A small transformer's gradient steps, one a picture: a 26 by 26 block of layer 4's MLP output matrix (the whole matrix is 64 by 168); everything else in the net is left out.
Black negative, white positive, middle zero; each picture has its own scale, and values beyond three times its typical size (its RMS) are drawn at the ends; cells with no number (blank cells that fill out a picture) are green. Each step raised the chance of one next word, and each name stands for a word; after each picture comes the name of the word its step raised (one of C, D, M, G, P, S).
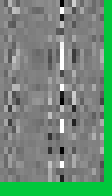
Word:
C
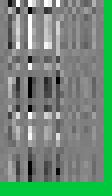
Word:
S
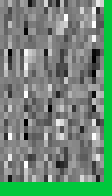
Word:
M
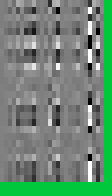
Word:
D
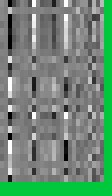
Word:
S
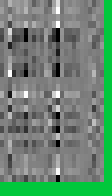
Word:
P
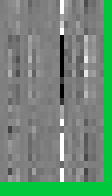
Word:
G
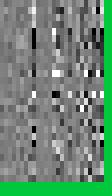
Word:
P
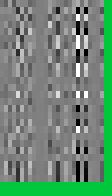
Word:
D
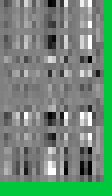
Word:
S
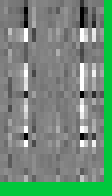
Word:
P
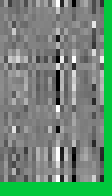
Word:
G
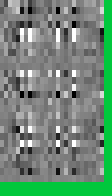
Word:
P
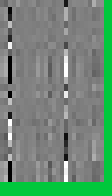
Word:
M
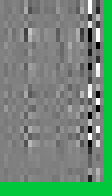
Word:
P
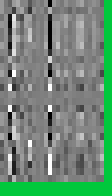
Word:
S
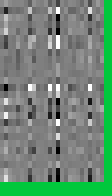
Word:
C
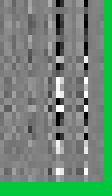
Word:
S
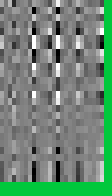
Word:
D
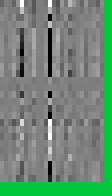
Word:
M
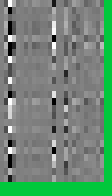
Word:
C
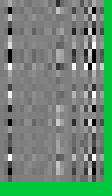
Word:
D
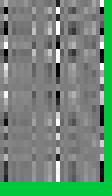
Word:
D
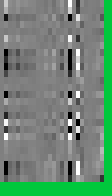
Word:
M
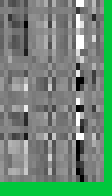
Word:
S
